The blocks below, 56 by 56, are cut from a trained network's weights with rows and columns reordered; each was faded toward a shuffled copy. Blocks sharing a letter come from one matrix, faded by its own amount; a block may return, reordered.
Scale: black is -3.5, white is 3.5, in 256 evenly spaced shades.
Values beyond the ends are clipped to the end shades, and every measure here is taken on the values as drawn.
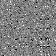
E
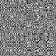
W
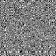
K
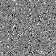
E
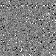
E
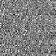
K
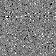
E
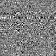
K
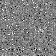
E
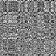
W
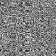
K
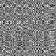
W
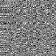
K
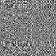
W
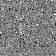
E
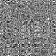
K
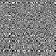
W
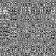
W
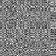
W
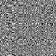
W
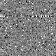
E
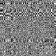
W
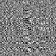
W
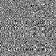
K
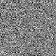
K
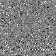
E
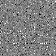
E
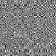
W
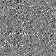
E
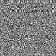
K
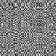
W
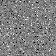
E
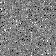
E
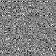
K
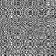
W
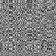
W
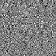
K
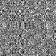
K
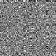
K
